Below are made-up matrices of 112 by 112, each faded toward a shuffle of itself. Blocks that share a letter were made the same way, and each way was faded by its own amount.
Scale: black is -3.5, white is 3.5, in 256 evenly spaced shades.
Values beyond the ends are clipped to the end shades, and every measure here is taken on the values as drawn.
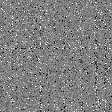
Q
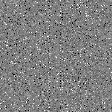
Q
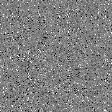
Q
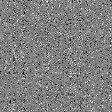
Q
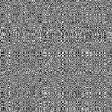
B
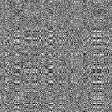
B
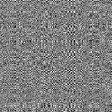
B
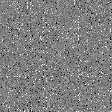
Q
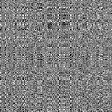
B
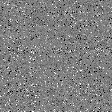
Q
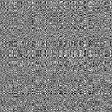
B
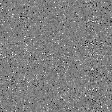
Q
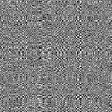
B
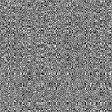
B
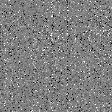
Q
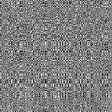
B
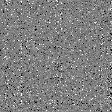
Q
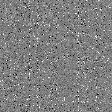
Q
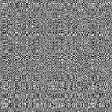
B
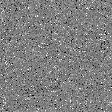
Q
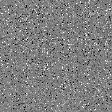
Q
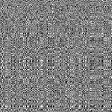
B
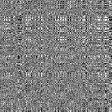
B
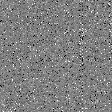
Q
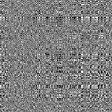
B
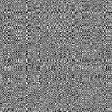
B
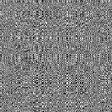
B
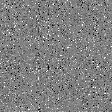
Q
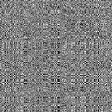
B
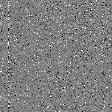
Q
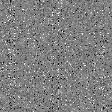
Q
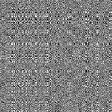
B
